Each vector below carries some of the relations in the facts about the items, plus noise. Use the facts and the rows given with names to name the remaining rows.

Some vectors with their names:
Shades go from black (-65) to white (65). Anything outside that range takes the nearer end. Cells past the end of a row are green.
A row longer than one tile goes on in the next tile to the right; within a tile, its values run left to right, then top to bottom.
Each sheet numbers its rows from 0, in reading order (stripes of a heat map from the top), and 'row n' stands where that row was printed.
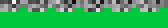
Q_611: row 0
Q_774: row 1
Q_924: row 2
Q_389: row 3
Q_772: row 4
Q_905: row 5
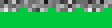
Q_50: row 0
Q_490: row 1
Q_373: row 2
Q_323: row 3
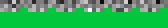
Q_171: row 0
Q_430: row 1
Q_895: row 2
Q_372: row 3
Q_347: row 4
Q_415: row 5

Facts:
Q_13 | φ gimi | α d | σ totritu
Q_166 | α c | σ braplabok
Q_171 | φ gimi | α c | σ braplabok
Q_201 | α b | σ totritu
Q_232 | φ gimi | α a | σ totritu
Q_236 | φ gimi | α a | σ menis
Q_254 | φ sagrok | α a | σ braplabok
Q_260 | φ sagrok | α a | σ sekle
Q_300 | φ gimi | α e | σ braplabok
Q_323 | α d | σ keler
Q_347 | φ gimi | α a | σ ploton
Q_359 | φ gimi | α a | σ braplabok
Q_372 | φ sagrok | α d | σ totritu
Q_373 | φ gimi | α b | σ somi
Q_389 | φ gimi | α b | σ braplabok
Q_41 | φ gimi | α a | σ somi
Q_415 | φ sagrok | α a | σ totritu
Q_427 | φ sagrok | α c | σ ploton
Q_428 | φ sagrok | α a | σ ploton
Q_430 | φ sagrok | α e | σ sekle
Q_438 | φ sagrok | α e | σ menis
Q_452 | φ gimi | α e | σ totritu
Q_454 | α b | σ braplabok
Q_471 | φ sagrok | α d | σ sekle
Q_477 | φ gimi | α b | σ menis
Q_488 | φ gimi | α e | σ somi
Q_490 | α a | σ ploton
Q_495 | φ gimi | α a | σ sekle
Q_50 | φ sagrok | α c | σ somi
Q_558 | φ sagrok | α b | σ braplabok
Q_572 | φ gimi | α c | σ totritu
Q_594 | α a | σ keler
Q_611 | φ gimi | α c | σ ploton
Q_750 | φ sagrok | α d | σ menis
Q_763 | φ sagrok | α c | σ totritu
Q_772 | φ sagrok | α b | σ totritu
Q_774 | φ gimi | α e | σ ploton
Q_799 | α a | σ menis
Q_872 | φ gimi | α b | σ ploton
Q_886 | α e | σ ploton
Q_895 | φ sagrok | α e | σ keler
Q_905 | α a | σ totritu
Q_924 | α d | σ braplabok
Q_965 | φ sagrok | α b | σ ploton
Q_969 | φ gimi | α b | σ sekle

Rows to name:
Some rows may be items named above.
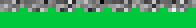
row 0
Q_495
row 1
Q_490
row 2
Q_872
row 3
Q_254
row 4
Q_774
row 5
Q_373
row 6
Q_50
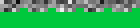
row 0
Q_558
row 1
Q_438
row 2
Q_572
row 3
Q_799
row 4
Q_488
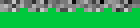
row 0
Q_969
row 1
Q_594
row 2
Q_428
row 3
Q_750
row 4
Q_359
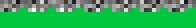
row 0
Q_236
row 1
Q_763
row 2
Q_13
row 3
Q_477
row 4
Q_373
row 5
Q_454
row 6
Q_347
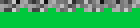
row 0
Q_965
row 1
Q_965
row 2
Q_41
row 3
Q_415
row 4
Q_430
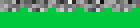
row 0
Q_232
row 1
Q_886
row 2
Q_427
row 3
Q_965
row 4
Q_260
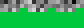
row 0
Q_895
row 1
Q_201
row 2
Q_750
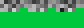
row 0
Q_166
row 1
Q_452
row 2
Q_300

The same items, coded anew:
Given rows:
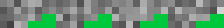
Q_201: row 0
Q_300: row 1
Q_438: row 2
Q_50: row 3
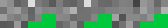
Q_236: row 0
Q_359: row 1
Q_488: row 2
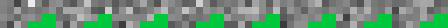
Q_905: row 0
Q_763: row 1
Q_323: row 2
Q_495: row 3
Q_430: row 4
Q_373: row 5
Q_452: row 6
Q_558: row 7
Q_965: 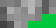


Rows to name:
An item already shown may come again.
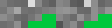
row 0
Q_359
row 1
Q_41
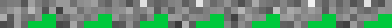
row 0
Q_774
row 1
Q_477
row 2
Q_347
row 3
Q_799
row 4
Q_572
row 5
Q_428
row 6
Q_594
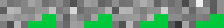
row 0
Q_750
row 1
Q_13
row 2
Q_750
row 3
Q_490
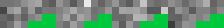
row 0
Q_389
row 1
Q_415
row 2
Q_763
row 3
Q_373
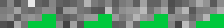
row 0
Q_594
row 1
Q_166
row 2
Q_895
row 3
Q_924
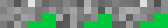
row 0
Q_415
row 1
Q_774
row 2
Q_260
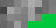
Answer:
Q_558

